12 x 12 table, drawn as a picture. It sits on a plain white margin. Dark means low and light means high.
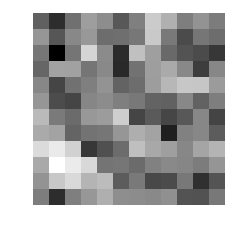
Neither half mirrors the other. The ninth with the highest average is the bottom left. An odd patch, higher than its surroundings, sits in the bottom left. Concentric rings centre on the top right.
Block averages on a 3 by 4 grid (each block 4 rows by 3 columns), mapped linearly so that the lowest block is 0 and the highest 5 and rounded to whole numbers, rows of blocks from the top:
0130 | 1212 | 5221
